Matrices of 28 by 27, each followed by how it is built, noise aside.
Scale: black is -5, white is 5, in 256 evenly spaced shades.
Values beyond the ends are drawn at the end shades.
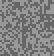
noise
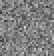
noise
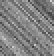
Toeplitz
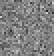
noise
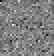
noise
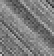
Toeplitz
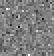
noise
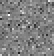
noise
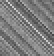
Toeplitz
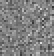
noise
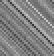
Toeplitz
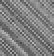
Toeplitz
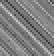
Toeplitz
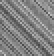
Toeplitz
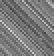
Toeplitz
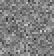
noise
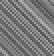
Toeplitz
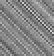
Toeplitz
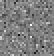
noise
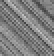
Toeplitz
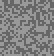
noise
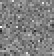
noise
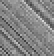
Toeplitz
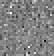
noise
